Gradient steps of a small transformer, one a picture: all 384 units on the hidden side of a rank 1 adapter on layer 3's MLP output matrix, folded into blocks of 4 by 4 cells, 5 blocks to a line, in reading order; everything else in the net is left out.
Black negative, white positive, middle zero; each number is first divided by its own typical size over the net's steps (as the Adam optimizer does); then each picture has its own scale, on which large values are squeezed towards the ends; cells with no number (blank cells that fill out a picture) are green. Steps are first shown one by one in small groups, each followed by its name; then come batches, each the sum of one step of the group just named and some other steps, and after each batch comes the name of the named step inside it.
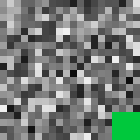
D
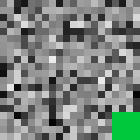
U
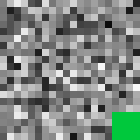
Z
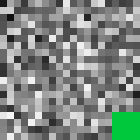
U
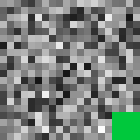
U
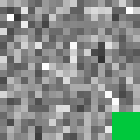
Z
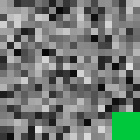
D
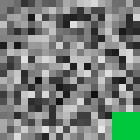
U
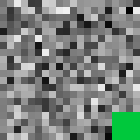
Z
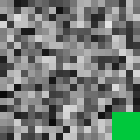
U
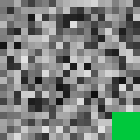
Z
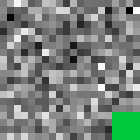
Z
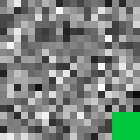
U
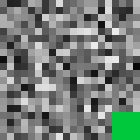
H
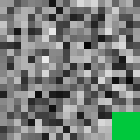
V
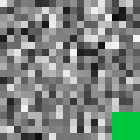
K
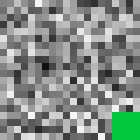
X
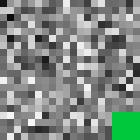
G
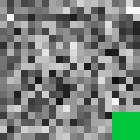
H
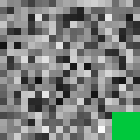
K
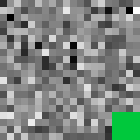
G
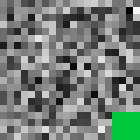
H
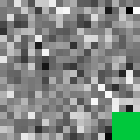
X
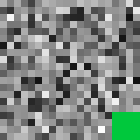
H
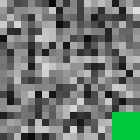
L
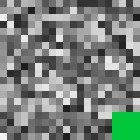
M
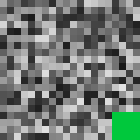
L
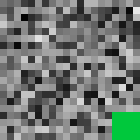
M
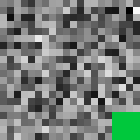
M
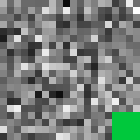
L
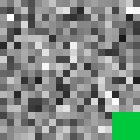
M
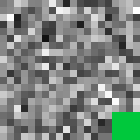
M
